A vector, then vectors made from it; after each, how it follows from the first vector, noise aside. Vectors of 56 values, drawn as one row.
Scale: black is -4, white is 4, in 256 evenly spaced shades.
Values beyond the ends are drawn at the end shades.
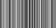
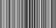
copied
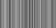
shrunk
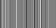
partly zeroed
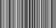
copied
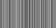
shrunk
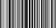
scaled up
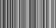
wrapped around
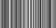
negated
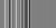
partly zeroed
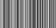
wrapped around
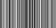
copied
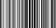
scaled up
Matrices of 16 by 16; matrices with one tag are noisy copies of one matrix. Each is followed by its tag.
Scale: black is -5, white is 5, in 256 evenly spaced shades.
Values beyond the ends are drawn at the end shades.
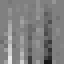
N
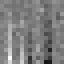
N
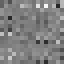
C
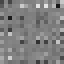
C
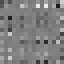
C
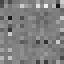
C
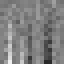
N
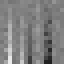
N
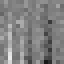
N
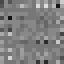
C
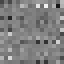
C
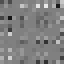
C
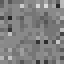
C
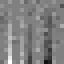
N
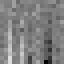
N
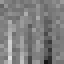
N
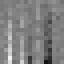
N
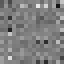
C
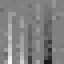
N
